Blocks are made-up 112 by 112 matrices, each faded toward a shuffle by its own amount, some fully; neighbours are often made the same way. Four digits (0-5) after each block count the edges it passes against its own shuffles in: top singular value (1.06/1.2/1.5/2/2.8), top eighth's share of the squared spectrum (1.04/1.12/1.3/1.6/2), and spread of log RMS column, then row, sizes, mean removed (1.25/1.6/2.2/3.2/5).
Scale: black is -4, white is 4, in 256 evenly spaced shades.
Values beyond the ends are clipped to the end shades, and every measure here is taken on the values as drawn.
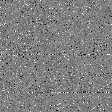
2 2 0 2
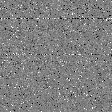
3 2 0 2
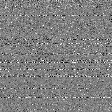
2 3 0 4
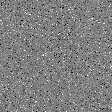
0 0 0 0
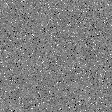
0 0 0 0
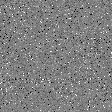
1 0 0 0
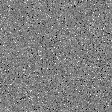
1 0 0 0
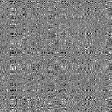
5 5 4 3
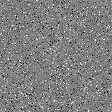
0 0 0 0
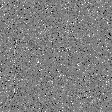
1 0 0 0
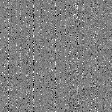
3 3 3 0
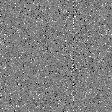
2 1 1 0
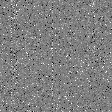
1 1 1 0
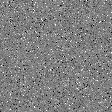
0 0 0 0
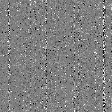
3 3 3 0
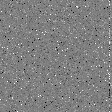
3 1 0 0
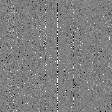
4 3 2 0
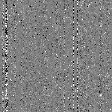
3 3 3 0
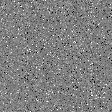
1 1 1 0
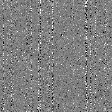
2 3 3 0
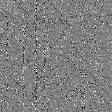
2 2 3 0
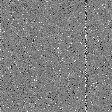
3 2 2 0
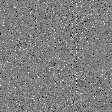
2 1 1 0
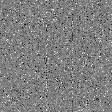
1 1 1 0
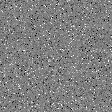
0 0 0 0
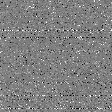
2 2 0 2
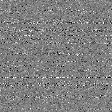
2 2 0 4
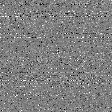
2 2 0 3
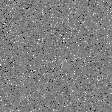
0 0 0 0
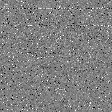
2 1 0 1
